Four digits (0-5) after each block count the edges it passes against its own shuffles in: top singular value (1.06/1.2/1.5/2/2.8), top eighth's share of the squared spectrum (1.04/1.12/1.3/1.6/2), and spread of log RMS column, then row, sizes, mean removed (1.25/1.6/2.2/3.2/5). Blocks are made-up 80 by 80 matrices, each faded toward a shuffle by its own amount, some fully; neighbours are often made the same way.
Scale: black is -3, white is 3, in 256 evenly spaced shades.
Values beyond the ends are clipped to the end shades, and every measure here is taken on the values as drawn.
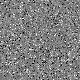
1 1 0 0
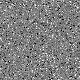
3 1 0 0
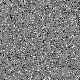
1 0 0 0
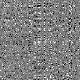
4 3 3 2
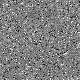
0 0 0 0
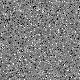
1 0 0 0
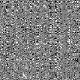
4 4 3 2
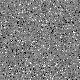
1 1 0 0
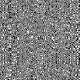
4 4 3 2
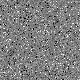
1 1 0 0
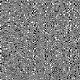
4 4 3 2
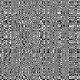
5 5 4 3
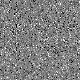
3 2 1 1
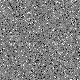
1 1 0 0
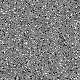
2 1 0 0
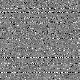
3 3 0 3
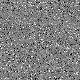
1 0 0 1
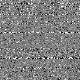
2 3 0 4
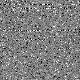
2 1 0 2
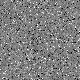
0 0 0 0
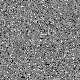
0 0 0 0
